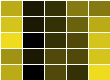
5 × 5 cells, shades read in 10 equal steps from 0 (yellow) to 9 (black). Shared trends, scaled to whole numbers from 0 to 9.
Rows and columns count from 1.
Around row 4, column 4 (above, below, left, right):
6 7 6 1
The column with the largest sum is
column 2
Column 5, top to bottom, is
4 2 1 1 0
